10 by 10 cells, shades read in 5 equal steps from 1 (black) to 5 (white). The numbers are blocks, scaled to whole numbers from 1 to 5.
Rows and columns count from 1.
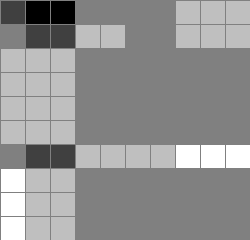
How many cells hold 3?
57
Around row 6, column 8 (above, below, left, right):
3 5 3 3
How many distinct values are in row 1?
4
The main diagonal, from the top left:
2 2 4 3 3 3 4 3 3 3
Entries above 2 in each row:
7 8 10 10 10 10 8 10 10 10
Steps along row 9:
down same down same same same same same same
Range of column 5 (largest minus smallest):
1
